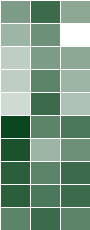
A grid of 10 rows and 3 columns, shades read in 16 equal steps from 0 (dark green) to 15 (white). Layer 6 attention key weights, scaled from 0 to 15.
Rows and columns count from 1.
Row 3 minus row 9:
9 3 5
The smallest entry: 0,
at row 6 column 1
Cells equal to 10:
1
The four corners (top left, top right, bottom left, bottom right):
7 8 5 5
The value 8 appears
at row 1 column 3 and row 3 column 3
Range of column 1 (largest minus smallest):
12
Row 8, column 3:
3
